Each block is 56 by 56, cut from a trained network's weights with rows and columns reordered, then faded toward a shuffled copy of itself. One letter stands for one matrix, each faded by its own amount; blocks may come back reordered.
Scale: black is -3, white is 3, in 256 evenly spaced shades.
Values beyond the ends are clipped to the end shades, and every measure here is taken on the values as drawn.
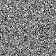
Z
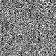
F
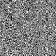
F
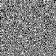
F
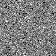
Z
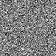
F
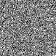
Z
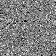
Z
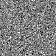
Z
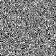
F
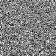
F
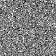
Z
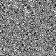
Z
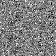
Z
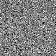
Z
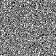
Z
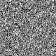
F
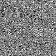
Z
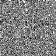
Z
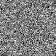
F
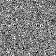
Z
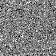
Z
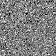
Z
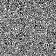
Z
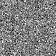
Z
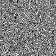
Z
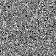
Z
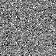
Z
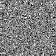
Z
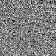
F
